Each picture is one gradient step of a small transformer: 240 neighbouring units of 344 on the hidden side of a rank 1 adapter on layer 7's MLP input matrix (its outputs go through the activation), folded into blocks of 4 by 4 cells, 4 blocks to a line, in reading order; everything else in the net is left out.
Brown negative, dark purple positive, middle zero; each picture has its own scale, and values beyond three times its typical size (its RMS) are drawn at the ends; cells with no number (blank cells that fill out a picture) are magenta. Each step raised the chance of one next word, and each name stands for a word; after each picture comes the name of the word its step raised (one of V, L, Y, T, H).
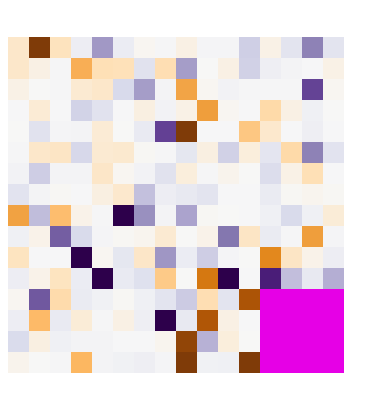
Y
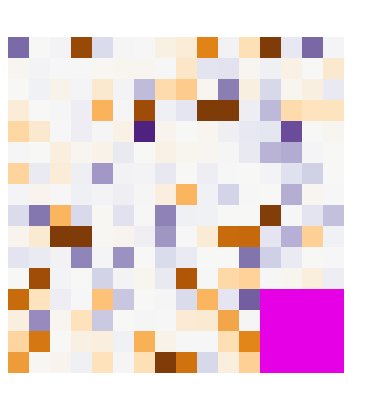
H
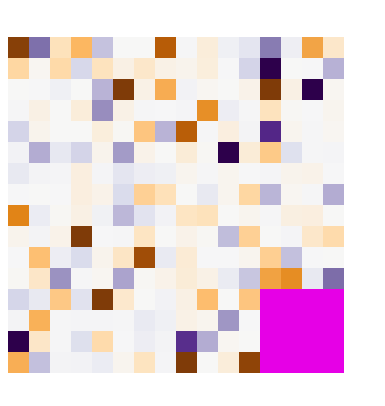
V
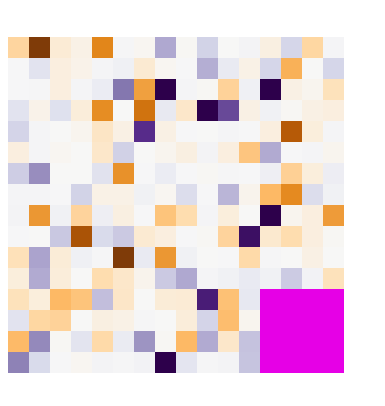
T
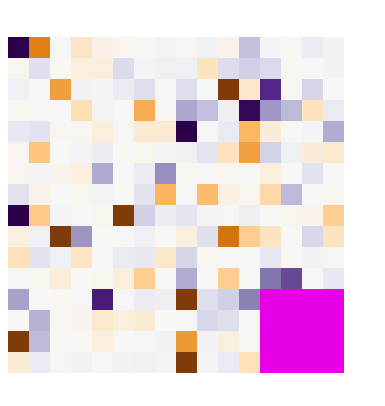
V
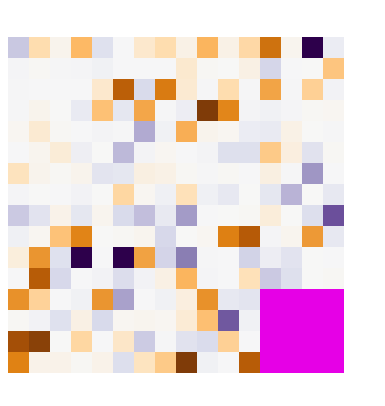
H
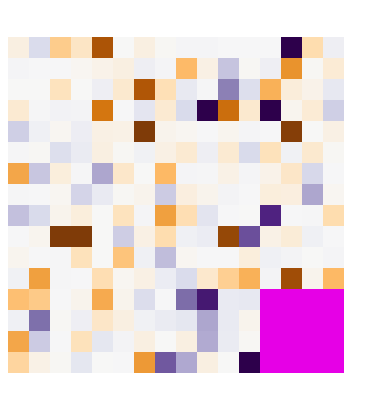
Y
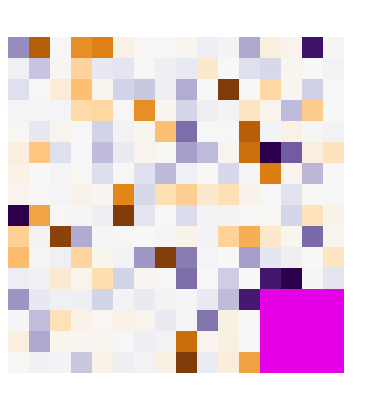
V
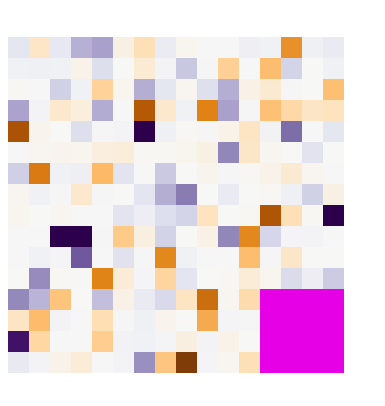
Y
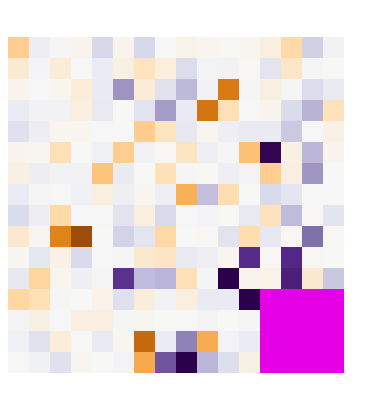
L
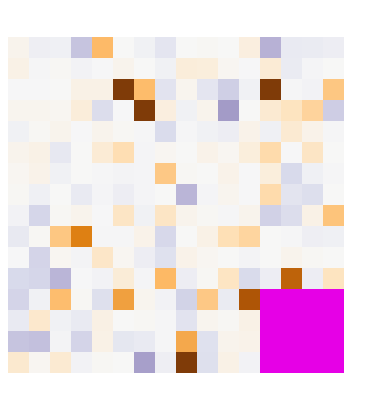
L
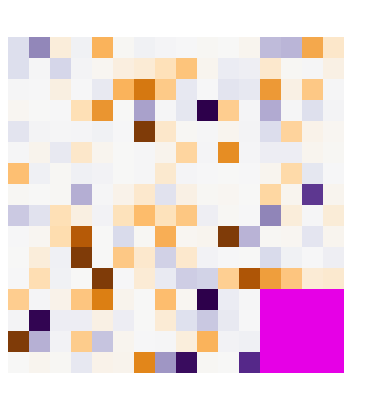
Y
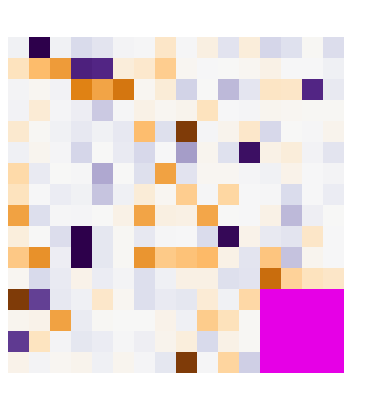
T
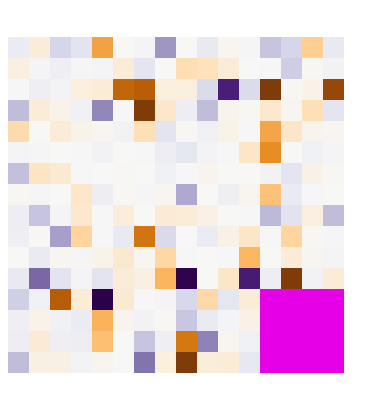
L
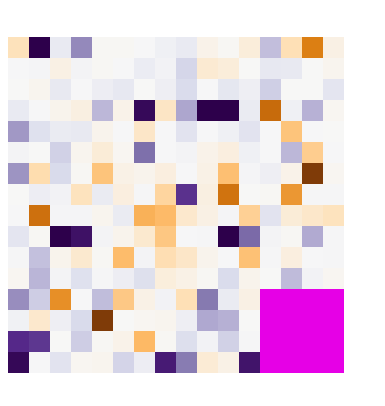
H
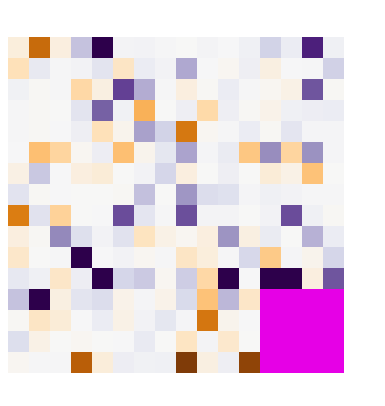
Y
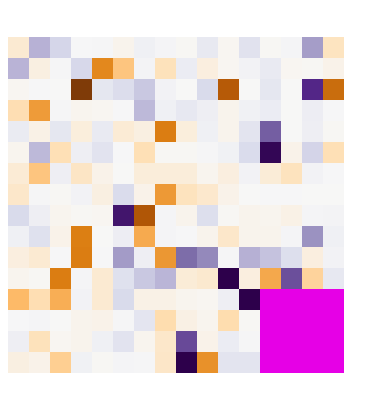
L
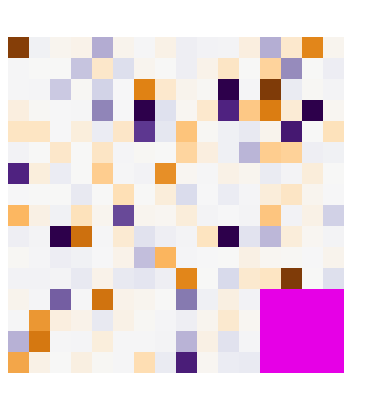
V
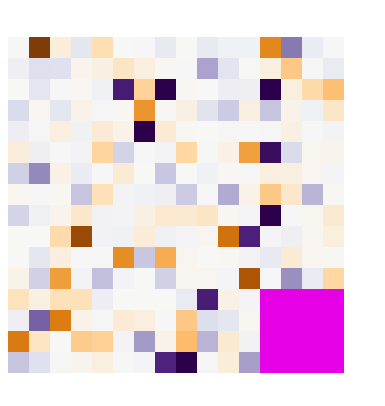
T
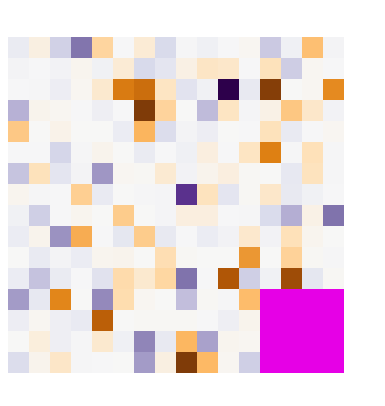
L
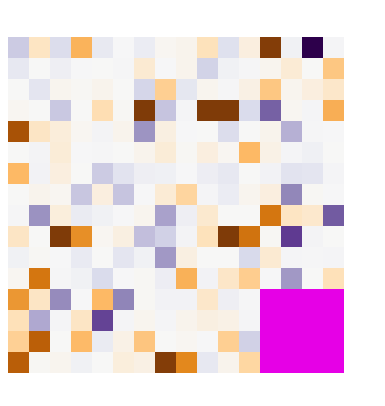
H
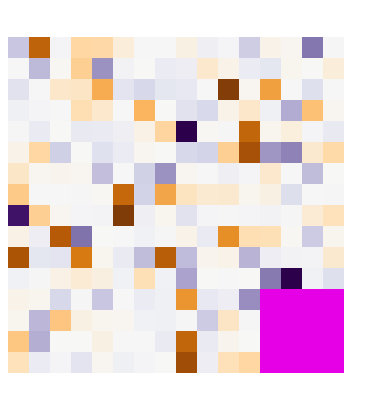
V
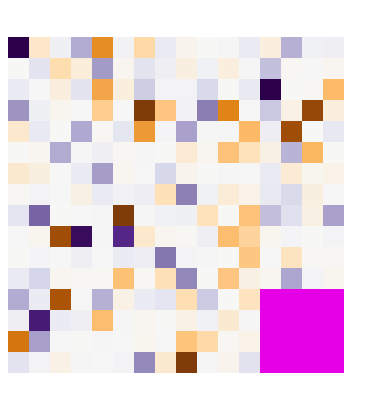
V
